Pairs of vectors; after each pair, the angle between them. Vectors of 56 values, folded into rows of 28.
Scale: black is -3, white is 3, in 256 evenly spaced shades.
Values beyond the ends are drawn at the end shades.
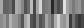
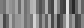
orthogonal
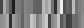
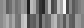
orthogonal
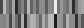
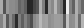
orthogonal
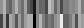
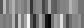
partly aligned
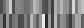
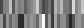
nearly parallel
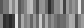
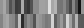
partly opposed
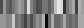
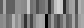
nearly parallel
